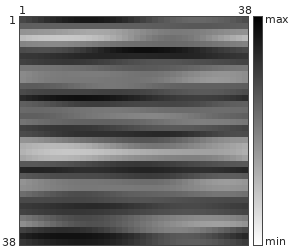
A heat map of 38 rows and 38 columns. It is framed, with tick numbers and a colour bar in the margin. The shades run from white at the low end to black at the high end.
Slope: none. Grain: streaks across. Average level on the scale: 60%. Ninth with the highest average: bottom left. Stripes: horizontal, repeating 6 times.
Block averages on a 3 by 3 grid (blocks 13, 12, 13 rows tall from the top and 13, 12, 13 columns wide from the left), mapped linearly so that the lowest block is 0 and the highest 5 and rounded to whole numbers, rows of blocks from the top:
121 / 010 / 541
